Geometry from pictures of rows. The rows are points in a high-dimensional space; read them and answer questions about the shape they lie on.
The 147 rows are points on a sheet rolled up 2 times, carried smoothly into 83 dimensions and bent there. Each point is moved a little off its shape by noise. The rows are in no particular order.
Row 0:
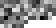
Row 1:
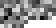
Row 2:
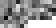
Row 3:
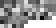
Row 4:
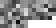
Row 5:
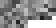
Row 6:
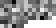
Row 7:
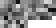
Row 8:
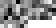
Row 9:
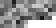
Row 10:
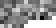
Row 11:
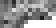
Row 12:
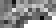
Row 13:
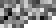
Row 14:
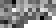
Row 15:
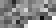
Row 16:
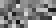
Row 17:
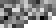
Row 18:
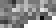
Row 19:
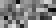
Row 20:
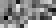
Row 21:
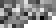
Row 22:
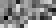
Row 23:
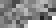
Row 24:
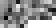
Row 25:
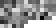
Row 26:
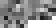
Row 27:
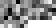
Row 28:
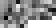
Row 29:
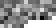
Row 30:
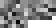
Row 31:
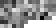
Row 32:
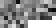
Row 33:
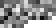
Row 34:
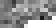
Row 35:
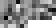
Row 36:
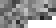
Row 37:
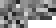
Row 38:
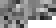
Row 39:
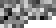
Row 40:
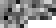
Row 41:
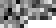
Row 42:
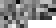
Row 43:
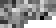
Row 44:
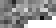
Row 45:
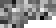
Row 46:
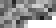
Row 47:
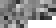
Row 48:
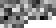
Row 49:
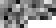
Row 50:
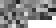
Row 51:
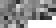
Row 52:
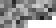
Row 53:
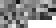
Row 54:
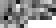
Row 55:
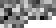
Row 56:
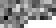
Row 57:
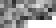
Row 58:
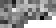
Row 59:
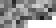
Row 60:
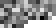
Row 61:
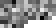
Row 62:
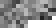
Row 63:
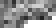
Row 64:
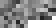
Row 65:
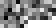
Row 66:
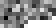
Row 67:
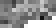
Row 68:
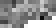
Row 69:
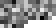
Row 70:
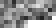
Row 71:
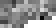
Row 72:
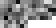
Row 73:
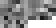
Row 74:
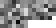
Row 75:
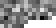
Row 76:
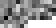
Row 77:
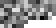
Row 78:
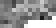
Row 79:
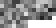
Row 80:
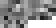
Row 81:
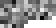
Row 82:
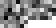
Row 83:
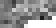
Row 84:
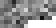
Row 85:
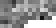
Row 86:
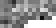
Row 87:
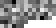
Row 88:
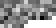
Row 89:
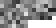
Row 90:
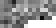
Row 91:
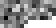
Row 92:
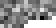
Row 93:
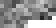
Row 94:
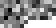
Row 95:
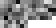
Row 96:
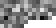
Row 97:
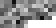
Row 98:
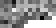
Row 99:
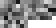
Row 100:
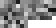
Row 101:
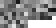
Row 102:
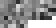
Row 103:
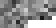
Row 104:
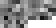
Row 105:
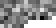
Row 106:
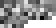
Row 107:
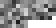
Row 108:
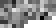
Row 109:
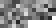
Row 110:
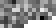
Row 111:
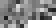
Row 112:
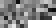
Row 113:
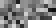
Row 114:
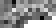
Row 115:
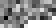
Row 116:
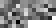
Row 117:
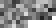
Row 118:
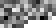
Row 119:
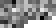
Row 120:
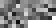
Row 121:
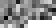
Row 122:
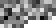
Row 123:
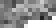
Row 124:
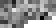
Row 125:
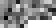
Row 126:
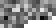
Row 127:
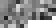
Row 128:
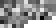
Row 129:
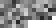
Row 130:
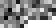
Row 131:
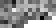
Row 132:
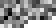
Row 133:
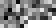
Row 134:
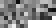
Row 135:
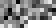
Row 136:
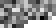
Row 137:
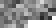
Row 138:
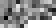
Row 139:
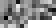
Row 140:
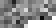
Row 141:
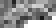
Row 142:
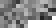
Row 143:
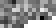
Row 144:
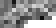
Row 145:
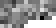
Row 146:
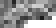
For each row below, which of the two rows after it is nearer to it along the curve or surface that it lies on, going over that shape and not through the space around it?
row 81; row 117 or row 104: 117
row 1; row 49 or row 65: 65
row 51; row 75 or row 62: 62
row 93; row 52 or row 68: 68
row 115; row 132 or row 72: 72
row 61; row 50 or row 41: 41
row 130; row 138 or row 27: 27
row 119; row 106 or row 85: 106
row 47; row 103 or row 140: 103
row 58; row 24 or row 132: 132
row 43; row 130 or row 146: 146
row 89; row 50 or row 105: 50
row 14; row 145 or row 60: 60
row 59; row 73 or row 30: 30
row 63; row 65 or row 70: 70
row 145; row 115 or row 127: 115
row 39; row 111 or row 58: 58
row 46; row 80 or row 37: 37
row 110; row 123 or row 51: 123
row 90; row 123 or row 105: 123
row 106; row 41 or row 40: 41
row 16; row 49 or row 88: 49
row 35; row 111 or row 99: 99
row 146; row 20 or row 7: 7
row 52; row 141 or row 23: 141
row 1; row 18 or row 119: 119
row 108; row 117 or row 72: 117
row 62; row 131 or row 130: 131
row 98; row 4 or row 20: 4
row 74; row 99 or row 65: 99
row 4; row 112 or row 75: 112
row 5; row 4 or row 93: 93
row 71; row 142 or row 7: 142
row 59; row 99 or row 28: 99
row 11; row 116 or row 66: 116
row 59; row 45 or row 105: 45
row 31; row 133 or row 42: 133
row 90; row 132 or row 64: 64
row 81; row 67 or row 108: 108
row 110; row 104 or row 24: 24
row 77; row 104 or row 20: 20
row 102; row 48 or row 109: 109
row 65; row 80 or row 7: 7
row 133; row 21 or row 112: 21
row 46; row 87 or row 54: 87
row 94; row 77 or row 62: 77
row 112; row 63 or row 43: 63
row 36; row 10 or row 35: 10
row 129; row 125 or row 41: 125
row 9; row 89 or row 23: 89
